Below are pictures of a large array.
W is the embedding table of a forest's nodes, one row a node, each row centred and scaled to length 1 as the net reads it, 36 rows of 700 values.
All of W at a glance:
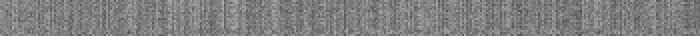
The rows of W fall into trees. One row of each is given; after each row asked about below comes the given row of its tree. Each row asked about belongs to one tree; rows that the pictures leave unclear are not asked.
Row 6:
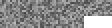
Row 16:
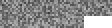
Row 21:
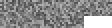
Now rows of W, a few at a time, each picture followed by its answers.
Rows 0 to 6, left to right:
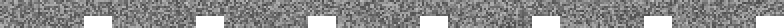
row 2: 6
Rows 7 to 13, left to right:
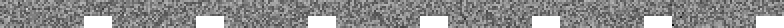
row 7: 21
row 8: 6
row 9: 21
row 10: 21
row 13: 16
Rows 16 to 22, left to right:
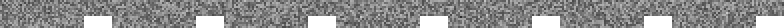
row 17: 21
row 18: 21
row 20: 6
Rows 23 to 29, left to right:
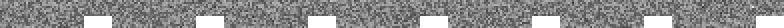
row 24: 6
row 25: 21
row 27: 21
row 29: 16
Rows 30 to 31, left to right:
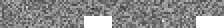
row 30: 16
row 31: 6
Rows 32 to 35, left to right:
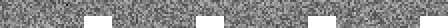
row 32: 16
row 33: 16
